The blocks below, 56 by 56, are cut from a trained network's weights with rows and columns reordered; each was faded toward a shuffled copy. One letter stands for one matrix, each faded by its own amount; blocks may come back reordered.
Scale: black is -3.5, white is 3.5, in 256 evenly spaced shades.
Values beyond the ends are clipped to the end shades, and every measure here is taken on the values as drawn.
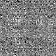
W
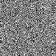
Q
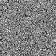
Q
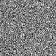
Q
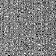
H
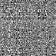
W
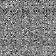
W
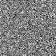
Q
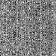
H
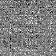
W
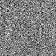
Q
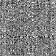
H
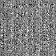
H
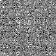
W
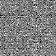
W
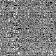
W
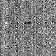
H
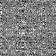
W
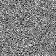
Q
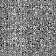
H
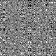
W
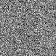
Q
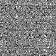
W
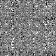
W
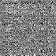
W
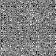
W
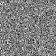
Q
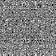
W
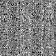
H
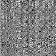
H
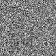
Q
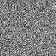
Q
